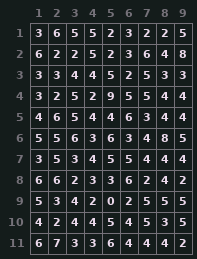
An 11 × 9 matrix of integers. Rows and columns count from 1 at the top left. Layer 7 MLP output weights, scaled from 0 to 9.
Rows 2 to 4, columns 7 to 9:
6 4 8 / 5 3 3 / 5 4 4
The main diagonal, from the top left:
3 2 4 2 4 3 4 4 5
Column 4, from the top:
5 5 4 2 4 3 4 3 2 4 3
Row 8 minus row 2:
0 4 0 -2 1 3 -4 0 -6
